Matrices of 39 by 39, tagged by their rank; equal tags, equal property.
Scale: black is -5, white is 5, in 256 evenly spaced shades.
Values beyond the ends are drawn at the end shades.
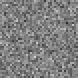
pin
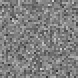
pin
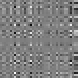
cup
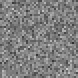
pin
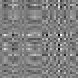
cup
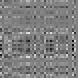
cup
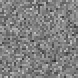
pin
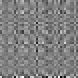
cup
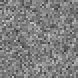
pin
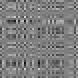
cup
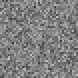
pin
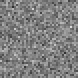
pin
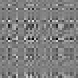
cup
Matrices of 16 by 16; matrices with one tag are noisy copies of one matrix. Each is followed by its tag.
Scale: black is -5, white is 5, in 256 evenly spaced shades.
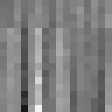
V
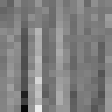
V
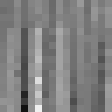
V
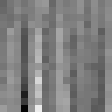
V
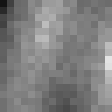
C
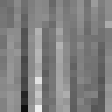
V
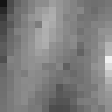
C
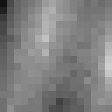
C
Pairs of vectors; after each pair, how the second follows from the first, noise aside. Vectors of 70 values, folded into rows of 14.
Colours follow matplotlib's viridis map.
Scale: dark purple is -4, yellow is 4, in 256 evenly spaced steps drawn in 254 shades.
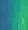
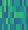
shuffled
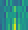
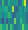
shuffled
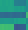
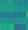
shrunk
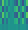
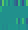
partly zeroed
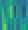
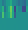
partly zeroed
